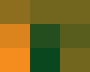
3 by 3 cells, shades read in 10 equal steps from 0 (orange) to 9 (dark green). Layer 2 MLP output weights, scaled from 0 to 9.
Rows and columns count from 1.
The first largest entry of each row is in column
2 2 2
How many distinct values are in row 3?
3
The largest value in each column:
4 9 6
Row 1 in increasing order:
4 5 5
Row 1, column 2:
5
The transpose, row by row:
4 1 0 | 5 8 9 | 5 6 5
